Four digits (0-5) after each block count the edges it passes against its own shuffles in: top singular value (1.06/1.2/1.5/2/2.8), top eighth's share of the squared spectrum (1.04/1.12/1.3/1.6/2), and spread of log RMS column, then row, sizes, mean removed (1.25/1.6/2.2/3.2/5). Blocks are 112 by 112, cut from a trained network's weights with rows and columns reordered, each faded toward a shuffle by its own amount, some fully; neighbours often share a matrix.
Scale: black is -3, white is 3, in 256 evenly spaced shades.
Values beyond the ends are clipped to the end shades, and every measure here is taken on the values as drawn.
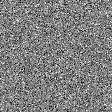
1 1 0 0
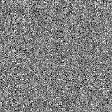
3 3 2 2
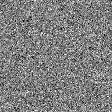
2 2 0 1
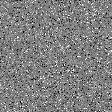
2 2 0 1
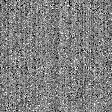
3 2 0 2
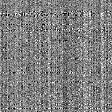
4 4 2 3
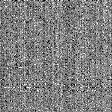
3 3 0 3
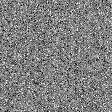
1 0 0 0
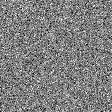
0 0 0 0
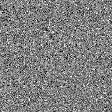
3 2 0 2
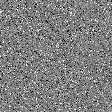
1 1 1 0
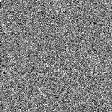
3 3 0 1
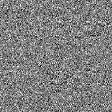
3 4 2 2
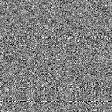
4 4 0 3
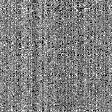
4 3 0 3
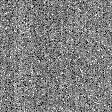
2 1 0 0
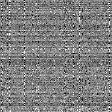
4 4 4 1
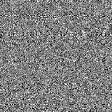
4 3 0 3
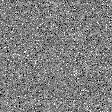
1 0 0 0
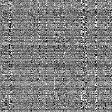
4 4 4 1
